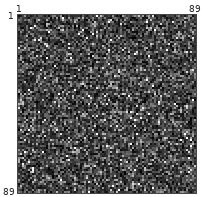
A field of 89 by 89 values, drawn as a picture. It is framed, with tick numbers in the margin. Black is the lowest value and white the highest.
Stripes: none. Seam: none. Average level on the scale: 30%. Histogram: skewed, a long tail of high values. Mirror symmetry: none. Slope: none. Grain: fine. Odd rows or columns: none.
